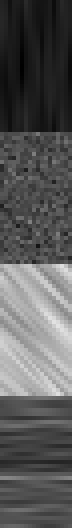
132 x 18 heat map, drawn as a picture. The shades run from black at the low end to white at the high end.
The table splits into 4 rows of 1 panel. Panel 1,1: very low, streaked downward, faint in contrast. Panel 2,1: low, fine-grained. Panel 3,1: high, slanting down to the right. Panel 4,1: low, streaked across.
